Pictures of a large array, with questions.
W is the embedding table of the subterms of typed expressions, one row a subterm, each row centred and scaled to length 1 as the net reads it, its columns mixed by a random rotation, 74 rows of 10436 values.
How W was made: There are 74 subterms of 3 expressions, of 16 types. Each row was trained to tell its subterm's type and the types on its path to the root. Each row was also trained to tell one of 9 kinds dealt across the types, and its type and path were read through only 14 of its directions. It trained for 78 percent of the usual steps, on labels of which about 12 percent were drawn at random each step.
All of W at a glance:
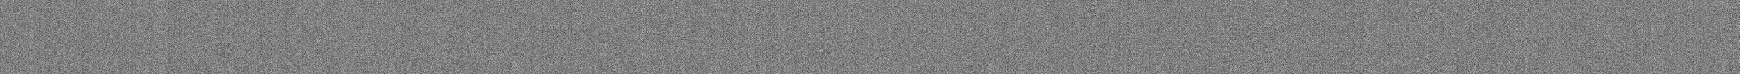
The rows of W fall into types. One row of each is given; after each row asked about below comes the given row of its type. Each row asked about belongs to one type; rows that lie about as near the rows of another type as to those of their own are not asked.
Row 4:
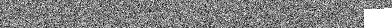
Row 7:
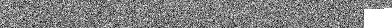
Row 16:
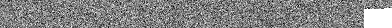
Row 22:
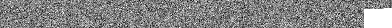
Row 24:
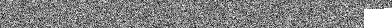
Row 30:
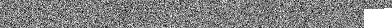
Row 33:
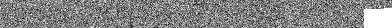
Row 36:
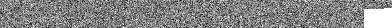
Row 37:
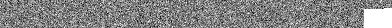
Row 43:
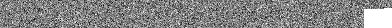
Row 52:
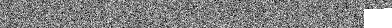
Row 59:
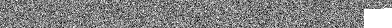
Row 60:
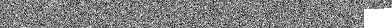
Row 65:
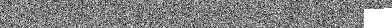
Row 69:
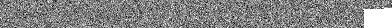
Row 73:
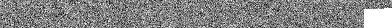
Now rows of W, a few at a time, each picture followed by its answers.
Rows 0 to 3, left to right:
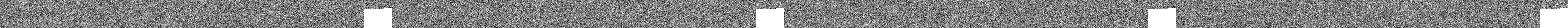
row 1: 43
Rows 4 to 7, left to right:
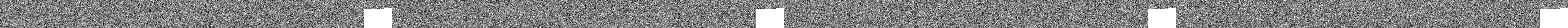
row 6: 33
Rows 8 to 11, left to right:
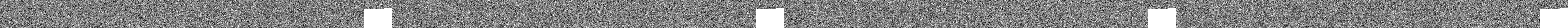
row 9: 37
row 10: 59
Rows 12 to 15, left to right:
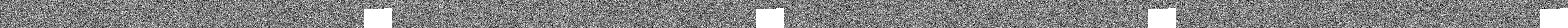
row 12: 60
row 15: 52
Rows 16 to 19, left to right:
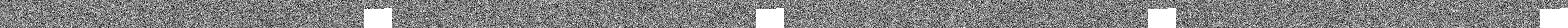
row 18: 69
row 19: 24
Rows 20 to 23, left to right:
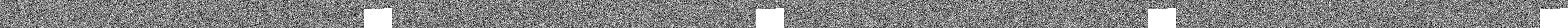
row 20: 4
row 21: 33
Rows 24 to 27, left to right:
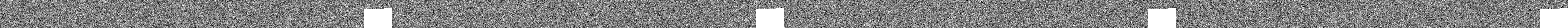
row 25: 4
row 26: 69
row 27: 59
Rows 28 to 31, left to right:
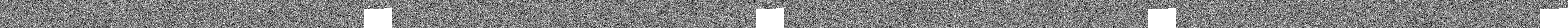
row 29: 60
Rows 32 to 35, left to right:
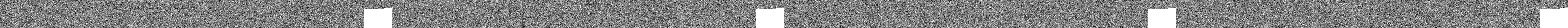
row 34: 37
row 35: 24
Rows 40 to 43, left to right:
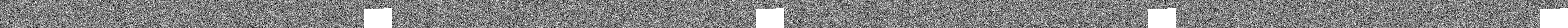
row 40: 4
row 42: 4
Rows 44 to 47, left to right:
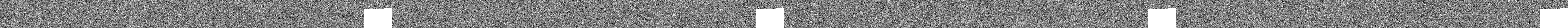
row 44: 60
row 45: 52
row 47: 16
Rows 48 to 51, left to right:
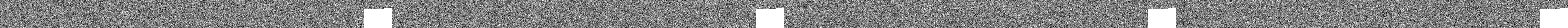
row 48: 43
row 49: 24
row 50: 7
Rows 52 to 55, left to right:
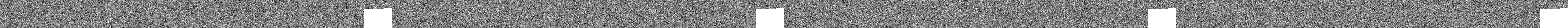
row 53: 60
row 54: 30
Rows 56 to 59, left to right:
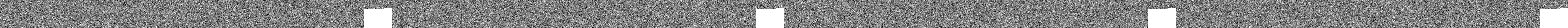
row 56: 69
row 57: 52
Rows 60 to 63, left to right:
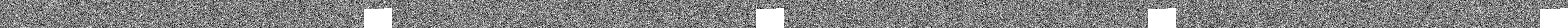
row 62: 59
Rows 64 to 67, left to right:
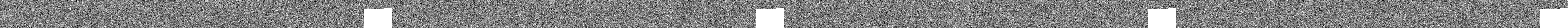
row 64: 7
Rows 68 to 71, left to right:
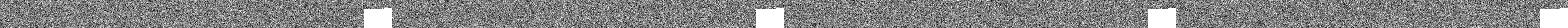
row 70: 36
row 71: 33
